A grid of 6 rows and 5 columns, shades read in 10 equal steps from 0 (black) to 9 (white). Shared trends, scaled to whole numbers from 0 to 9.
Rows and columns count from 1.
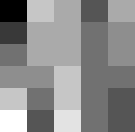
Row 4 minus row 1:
5 -2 1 1 -2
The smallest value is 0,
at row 1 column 1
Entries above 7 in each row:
0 0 0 0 0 2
